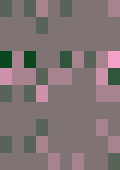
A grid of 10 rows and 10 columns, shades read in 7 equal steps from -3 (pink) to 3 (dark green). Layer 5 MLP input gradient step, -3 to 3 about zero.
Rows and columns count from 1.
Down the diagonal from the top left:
1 0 0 0 -1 0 0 0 0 1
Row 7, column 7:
0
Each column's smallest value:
-2 -1 -1 -2 -1 -1 -1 0 -2 -3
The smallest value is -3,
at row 4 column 10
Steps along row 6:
down up down up same same same down same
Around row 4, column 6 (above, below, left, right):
0 -1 0 -1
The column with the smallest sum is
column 9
